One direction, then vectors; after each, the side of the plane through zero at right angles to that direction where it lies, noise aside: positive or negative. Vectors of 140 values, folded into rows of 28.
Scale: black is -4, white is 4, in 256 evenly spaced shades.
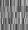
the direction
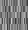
negative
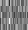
negative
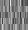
negative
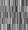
negative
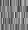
positive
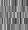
negative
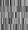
positive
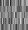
positive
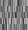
positive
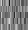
negative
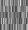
negative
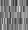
negative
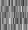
negative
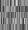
positive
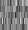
positive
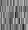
positive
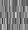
negative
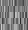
negative
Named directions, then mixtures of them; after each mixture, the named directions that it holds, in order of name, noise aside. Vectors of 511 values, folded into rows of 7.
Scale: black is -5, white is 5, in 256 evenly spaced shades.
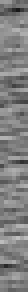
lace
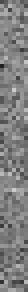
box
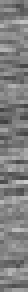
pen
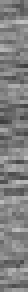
pen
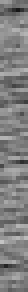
lace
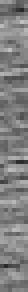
lace, pen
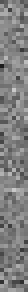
box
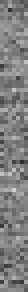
box, lace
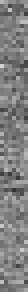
box, pen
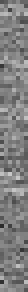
box, pen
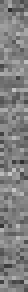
box, lace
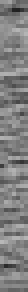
lace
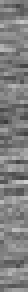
pen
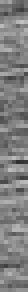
lace, pen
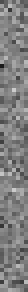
box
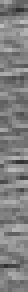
lace, pen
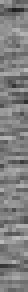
lace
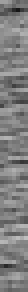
lace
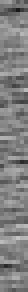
lace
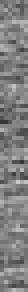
box, pen
